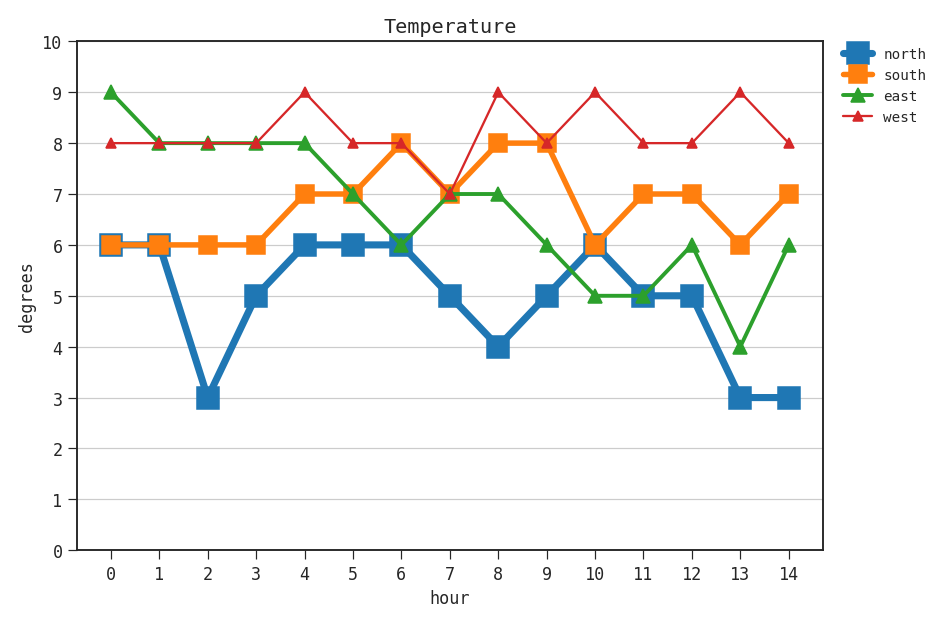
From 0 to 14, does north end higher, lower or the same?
lower
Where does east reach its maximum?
0
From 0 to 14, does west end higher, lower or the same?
the same
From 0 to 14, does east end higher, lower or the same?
lower
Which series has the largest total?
west
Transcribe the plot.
Title: Temperature
x-axis: hour, ticks 0 1 2 3 4 5 6 7 8 9 10 11 12 13 14
y-axis: degrees, ticks 0 1 2 3 4 5 6 7 8 9 10
Legend: north, south, east, west
Values:
north: 6 6 3 5 6 6 6 5 4 5 6 5 5 3 3
south: 6 6 6 6 7 7 8 7 8 8 6 7 7 6 7
east: 9 8 8 8 8 7 6 7 7 6 5 5 6 4 6
west: 8 8 8 8 9 8 8 7 9 8 9 8 8 9 8
